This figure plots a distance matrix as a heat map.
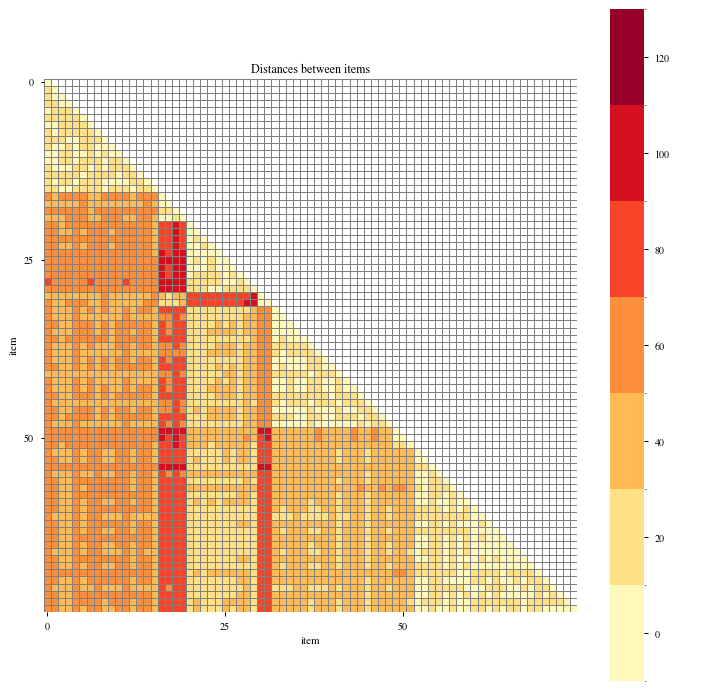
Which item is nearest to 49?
50
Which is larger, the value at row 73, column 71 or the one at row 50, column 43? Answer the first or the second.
the second
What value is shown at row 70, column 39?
40
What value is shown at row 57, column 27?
40
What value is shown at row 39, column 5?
40
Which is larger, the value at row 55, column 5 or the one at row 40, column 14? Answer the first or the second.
the second
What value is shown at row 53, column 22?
20
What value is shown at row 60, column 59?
20
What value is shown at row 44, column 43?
20
